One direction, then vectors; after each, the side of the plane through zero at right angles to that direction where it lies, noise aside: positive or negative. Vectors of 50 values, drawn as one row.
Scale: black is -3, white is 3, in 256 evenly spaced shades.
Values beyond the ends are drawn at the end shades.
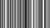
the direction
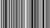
negative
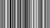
positive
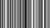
positive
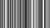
positive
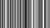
positive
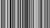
positive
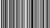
negative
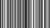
positive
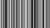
negative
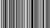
negative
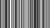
negative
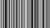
negative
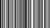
positive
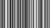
positive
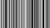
negative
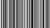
negative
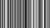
positive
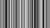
negative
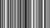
positive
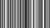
positive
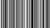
negative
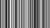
negative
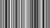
negative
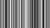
negative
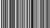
negative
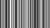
negative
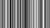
positive
